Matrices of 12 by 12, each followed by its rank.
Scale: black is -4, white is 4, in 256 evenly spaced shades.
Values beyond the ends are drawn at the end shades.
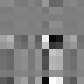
one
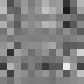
two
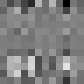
two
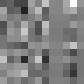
two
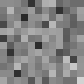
full rank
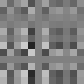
one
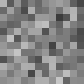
full rank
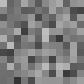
full rank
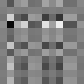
one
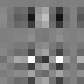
one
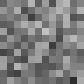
full rank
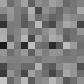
two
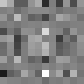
two
